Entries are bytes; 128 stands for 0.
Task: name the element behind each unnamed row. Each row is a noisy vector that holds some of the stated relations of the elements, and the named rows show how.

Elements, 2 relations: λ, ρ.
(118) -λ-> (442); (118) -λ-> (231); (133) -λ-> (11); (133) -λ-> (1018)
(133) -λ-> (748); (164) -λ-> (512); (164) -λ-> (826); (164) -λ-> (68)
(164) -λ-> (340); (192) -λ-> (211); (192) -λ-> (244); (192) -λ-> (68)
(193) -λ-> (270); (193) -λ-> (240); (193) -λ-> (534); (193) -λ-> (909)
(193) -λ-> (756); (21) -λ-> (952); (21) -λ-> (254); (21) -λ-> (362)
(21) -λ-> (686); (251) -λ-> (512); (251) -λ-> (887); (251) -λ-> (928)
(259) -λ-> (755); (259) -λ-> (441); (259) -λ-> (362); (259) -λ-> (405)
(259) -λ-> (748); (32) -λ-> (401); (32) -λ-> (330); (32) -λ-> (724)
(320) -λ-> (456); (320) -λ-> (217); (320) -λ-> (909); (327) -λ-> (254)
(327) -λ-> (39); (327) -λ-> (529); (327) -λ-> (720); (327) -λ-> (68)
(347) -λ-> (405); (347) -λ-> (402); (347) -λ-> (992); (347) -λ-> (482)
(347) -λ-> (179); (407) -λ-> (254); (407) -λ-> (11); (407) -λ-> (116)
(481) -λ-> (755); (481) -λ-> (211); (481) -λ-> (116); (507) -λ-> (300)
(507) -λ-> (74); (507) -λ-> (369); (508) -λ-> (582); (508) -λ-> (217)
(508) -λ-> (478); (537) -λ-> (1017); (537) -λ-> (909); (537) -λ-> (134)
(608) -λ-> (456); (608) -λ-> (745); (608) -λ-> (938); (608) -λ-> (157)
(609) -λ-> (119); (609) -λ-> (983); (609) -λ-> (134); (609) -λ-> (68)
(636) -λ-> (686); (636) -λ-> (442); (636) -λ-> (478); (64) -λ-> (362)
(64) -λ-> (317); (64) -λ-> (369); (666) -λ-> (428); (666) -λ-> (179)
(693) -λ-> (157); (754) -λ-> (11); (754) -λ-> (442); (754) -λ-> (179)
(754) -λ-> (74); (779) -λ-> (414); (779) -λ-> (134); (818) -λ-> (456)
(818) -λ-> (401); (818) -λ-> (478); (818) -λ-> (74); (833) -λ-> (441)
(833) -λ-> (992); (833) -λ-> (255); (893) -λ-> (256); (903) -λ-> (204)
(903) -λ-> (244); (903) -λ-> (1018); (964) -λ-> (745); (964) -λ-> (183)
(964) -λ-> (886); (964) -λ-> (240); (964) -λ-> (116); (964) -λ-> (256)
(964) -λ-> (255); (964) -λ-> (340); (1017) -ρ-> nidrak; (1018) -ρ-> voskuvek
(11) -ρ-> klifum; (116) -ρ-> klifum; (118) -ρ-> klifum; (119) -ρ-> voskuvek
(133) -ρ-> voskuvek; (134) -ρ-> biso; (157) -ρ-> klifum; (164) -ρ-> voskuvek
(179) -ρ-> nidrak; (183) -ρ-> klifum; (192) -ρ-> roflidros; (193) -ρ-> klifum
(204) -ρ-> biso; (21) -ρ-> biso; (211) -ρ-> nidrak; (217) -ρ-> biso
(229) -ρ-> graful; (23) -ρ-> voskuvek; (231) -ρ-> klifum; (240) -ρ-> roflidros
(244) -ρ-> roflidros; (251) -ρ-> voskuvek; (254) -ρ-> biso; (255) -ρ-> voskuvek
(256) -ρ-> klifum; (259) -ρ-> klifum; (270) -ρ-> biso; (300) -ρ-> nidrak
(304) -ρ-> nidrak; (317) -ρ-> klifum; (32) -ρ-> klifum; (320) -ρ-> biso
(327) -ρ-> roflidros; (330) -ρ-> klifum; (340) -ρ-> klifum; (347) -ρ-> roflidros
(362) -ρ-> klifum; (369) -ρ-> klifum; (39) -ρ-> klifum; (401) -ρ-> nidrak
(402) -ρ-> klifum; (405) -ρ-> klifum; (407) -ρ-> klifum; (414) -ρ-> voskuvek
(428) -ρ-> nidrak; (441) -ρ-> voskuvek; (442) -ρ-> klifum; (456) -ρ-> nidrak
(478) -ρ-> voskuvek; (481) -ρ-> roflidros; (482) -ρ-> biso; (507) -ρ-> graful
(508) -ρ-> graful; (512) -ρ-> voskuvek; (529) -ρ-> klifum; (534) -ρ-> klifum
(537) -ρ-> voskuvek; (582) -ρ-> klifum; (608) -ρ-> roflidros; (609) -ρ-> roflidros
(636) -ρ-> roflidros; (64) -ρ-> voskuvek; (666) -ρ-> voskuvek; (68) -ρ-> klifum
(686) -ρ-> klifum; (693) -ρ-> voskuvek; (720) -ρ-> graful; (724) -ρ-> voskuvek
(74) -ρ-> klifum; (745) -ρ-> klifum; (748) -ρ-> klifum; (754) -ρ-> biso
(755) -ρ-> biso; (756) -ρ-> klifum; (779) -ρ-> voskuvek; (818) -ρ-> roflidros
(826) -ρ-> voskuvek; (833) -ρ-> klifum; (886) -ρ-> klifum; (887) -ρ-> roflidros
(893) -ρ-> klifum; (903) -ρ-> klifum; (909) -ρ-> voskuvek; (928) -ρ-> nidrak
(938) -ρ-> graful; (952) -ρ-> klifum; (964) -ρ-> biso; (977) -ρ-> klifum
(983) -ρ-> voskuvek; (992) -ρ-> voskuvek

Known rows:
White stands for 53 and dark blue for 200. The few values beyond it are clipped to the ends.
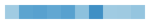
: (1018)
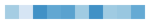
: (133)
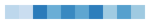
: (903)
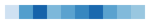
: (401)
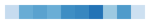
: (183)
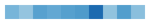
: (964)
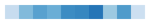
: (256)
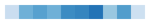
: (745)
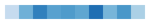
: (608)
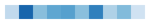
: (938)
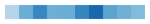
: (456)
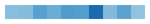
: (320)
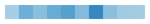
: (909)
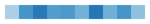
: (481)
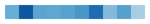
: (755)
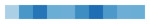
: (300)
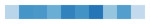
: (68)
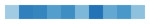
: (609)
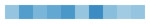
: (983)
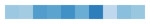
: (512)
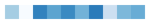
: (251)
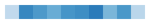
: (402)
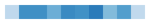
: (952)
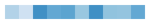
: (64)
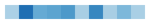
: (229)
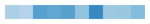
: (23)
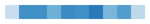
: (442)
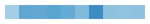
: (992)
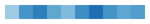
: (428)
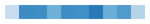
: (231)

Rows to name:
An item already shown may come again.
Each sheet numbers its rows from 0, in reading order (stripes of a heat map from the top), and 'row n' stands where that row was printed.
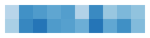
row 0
(507)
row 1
(347)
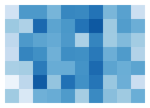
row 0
(582)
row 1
(928)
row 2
(508)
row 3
(231)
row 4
(304)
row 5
(32)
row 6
(537)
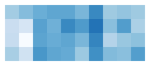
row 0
(255)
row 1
(193)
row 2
(693)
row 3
(666)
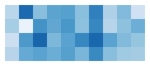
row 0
(938)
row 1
(164)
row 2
(401)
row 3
(478)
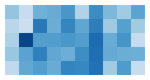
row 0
(779)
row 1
(903)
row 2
(240)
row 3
(211)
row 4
(340)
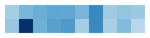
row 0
(255)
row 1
(720)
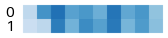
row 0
(636)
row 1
(118)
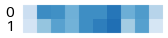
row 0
(231)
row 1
(157)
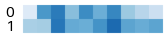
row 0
(724)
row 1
(304)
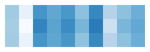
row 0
(164)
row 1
(251)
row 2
(164)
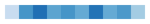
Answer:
(818)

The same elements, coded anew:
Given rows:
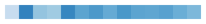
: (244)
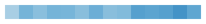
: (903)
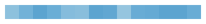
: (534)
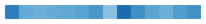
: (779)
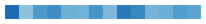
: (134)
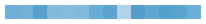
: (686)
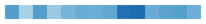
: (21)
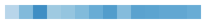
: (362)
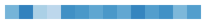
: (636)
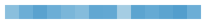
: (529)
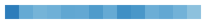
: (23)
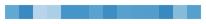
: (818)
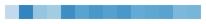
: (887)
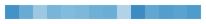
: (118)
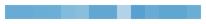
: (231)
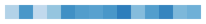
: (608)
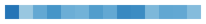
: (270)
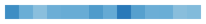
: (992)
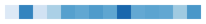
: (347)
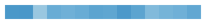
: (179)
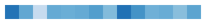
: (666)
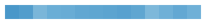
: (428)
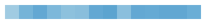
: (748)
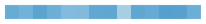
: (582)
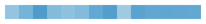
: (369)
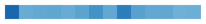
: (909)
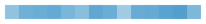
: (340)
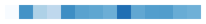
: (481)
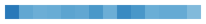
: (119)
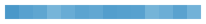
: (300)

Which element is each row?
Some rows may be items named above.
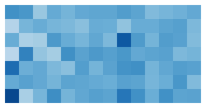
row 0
(179)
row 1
(116)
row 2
(964)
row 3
(887)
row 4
(507)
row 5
(211)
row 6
(320)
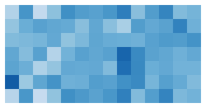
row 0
(608)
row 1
(68)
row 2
(193)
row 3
(64)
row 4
(133)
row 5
(217)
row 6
(608)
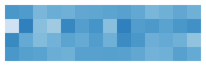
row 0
(428)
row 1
(609)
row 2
(1018)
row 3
(1017)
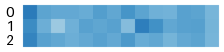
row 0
(456)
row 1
(251)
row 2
(401)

